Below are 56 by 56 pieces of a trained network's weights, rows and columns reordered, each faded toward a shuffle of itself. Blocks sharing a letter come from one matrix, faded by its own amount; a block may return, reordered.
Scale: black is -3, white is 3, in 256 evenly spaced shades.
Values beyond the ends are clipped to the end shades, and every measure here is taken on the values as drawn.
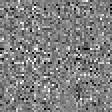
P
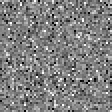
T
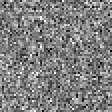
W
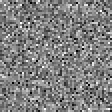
W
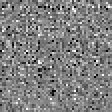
P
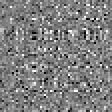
P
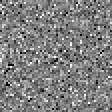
T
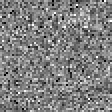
W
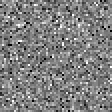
T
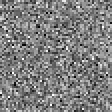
W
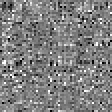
P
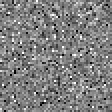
T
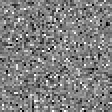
T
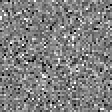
T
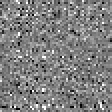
P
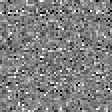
P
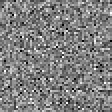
W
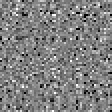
P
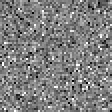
T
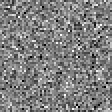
W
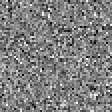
W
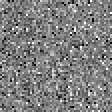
T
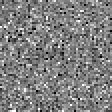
T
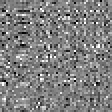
P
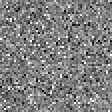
T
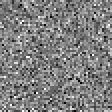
W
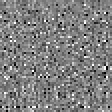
P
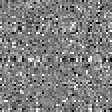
P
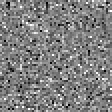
T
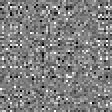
P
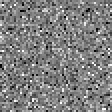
T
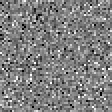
T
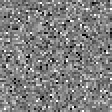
T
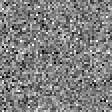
W
